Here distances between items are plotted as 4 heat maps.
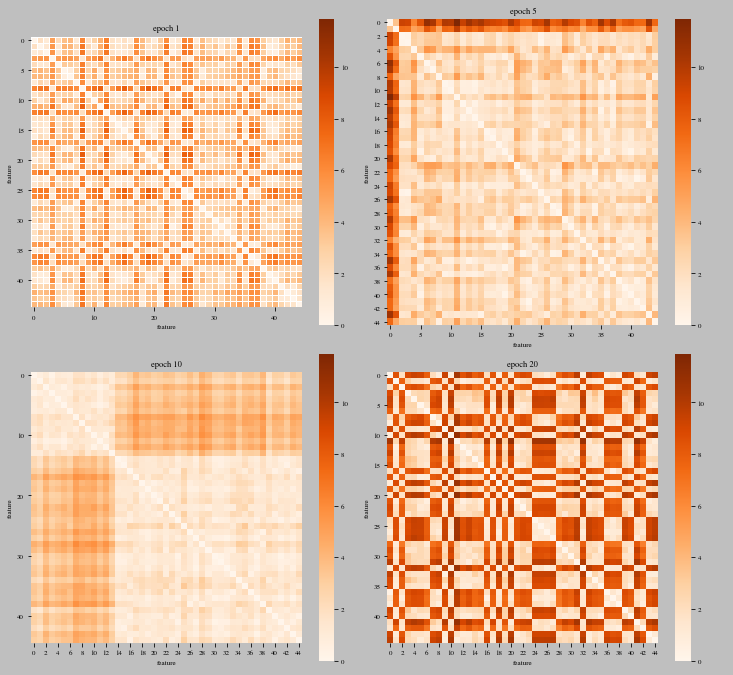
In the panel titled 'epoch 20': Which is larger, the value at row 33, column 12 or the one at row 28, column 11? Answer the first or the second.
the second
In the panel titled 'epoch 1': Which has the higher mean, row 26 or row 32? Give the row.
26
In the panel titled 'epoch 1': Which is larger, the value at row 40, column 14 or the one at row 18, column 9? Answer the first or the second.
the second
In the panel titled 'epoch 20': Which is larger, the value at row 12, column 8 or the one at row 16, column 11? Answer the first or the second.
the second
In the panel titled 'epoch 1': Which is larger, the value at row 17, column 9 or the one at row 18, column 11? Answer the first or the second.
the first
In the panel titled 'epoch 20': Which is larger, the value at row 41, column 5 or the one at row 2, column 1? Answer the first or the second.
the first
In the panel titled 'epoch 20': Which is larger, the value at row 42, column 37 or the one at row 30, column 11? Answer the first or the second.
the second
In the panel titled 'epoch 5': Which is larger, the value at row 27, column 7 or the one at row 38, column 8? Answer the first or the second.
the first
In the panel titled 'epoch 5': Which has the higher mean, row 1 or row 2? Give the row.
1
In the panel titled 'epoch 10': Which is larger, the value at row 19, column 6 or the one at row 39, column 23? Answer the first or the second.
the first
